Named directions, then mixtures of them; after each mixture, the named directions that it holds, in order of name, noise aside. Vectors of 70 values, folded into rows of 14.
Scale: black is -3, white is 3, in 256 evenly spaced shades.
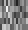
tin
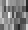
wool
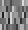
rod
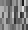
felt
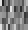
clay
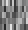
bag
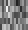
tin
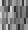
clay, felt, wool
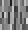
bag, felt, rod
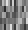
bag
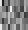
clay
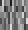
bag, rod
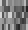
clay, rod, wool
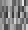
felt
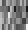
clay, wool
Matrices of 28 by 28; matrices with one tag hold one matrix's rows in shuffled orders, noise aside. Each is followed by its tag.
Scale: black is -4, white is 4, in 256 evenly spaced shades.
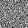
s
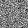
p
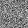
s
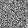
s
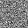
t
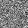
p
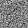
t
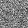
p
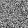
p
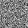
s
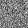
s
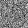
s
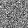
t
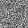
t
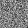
s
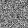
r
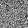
p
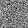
t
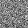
s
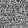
r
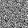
s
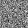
s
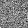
p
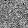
r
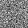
t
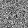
t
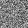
p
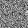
s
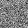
p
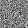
s
